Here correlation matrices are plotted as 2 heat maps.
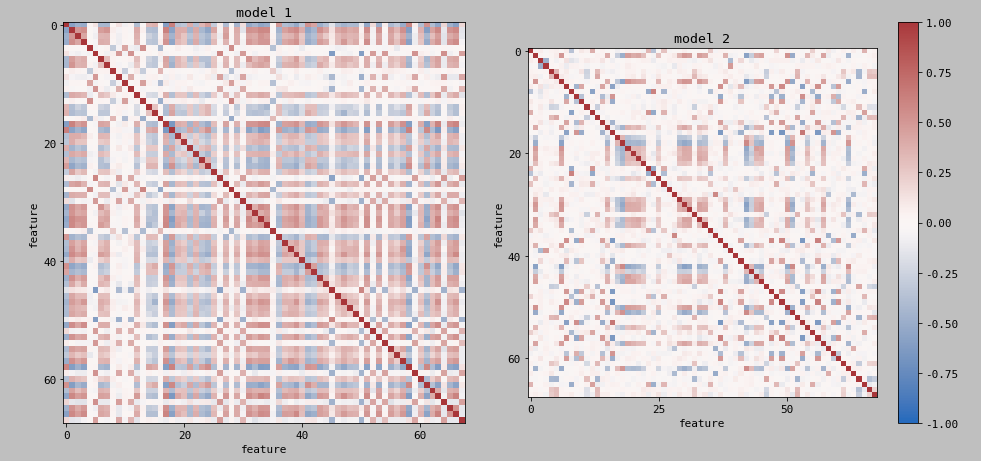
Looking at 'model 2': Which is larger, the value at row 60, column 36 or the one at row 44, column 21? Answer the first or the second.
the second
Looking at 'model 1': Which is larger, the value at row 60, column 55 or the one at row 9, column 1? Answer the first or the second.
the first
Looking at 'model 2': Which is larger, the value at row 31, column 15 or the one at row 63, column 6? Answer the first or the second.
the first
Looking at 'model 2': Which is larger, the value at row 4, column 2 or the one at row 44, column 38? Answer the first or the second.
the second
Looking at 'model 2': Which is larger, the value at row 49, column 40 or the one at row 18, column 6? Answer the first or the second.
the first
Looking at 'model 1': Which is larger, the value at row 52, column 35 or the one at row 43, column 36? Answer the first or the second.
the first
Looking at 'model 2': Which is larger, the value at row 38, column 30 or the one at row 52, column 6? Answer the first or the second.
the first
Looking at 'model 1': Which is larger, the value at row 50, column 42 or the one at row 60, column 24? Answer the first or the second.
the first
